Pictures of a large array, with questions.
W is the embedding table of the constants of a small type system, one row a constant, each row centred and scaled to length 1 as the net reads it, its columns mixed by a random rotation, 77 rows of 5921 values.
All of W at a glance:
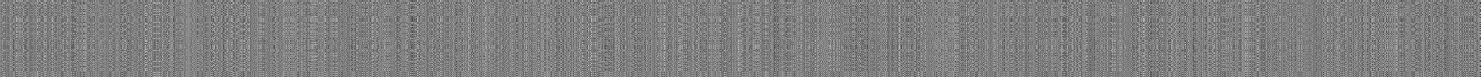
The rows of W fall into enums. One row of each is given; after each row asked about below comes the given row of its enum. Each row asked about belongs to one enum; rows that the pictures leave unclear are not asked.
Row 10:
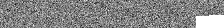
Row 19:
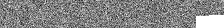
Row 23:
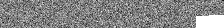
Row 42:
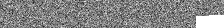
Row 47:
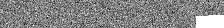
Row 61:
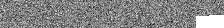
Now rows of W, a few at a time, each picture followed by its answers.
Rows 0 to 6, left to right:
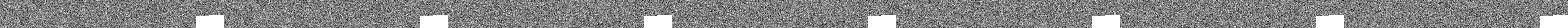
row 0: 19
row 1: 19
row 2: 61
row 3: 61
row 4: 42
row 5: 23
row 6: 10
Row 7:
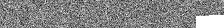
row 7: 19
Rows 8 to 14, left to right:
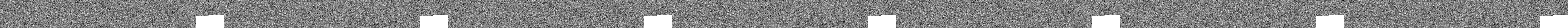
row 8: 47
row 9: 61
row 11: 61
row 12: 47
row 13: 23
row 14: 61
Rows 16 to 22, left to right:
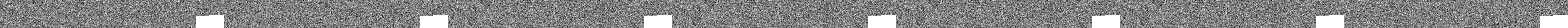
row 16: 42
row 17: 10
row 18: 19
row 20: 19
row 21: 19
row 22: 61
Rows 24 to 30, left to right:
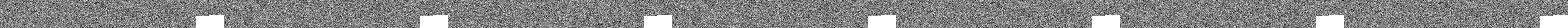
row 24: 10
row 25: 19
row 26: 61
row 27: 19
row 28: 10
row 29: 23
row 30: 10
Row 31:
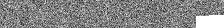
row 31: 19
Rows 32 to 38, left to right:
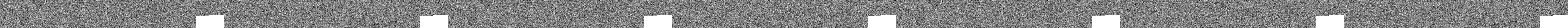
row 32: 19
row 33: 61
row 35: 23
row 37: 10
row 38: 61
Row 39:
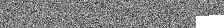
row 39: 10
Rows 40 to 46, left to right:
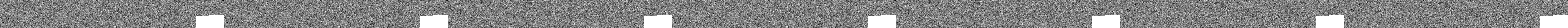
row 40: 23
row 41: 23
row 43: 23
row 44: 42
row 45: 10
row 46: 10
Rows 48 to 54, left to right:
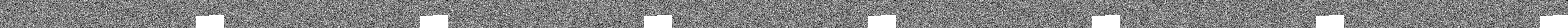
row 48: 10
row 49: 23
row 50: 61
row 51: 23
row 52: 10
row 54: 23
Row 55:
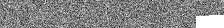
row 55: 19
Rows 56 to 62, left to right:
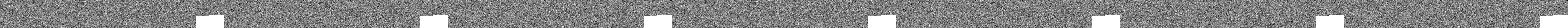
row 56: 42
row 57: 10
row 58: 23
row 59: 42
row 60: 10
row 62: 23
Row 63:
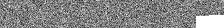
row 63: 19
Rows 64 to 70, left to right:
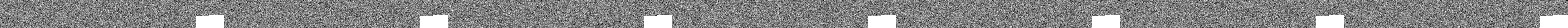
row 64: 23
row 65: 10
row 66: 61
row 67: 19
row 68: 23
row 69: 10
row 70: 23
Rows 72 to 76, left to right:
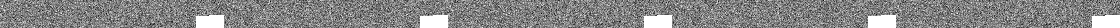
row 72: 61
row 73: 19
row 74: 61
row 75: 19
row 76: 61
